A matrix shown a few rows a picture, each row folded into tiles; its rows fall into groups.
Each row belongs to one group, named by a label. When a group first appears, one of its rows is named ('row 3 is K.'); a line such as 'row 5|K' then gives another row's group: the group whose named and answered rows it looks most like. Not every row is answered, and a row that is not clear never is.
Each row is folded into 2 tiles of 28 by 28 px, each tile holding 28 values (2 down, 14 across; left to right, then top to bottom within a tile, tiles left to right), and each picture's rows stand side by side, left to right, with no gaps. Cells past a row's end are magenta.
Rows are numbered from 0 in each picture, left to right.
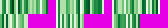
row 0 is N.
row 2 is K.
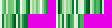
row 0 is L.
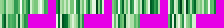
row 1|K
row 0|L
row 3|N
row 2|K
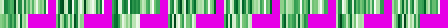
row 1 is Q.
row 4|N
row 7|K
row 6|N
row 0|Q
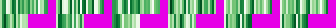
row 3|K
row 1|L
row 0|N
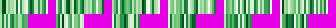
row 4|K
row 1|N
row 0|K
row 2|K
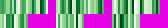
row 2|Q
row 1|Q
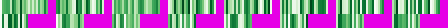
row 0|Q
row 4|K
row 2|Q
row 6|L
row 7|L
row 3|Q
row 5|K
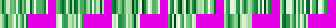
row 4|N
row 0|K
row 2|K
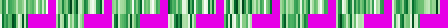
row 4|N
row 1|Q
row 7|Q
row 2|L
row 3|K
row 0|K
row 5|L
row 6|N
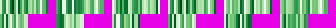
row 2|Q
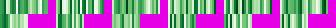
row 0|N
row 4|N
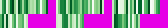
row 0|N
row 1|Q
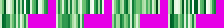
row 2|Q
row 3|L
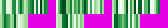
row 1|Q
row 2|L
